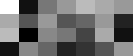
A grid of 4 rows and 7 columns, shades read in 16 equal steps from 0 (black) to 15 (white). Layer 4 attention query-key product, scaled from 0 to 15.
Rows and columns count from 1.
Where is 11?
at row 1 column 5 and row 3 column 1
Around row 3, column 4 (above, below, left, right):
5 2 8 4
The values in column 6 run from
5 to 10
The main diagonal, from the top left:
15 5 8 2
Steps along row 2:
down up down up up down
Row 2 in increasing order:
2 5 5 6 9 9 10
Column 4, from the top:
9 5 7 2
